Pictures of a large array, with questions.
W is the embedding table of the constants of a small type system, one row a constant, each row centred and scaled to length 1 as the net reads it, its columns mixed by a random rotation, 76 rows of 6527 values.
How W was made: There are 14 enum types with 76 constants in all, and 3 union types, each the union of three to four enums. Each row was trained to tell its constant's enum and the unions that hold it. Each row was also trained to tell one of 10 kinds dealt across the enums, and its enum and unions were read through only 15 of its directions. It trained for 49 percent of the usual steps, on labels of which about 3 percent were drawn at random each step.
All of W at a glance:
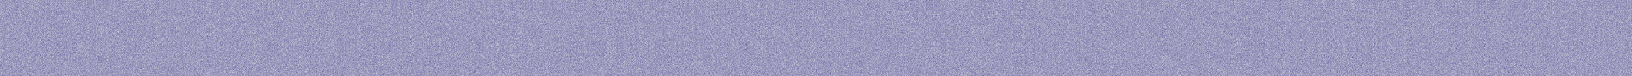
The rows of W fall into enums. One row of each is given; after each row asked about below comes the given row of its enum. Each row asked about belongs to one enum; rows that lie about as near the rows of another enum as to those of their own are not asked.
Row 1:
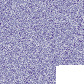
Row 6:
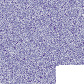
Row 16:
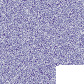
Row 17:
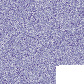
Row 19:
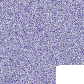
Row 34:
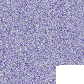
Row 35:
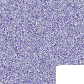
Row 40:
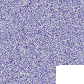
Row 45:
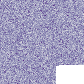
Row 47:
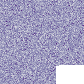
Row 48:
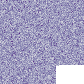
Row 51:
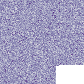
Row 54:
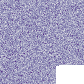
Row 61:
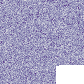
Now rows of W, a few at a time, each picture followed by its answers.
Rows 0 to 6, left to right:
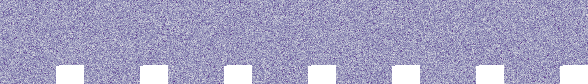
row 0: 34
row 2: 40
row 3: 6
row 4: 40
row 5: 16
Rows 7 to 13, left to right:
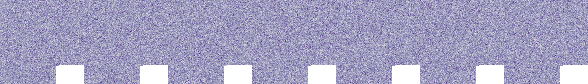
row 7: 40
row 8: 35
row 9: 40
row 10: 17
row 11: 54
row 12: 54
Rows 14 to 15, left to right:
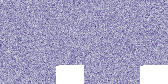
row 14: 45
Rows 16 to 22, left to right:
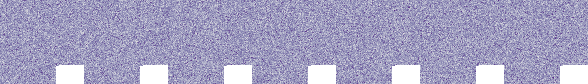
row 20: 54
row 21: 1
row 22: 1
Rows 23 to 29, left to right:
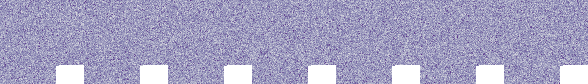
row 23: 34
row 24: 34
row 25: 16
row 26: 48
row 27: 54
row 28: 54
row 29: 45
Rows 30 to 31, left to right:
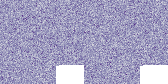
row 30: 48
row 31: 47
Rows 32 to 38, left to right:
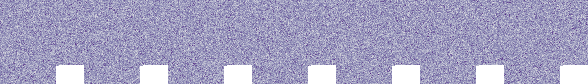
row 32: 47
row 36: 47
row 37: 48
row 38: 51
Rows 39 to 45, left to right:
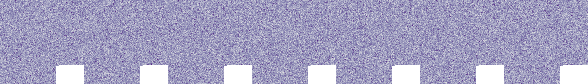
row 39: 40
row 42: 16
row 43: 45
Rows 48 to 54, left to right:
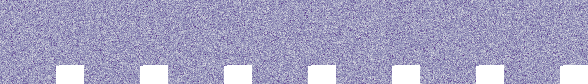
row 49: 45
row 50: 45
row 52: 1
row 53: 6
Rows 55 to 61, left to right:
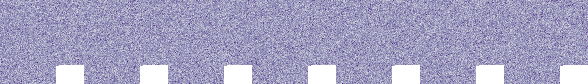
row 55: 54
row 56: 51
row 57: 51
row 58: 34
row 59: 6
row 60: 51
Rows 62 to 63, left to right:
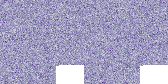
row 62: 51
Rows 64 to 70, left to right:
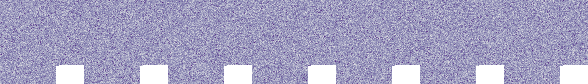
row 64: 48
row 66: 47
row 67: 45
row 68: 1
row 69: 6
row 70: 17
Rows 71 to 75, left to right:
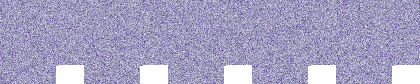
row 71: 48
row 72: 17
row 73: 40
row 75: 1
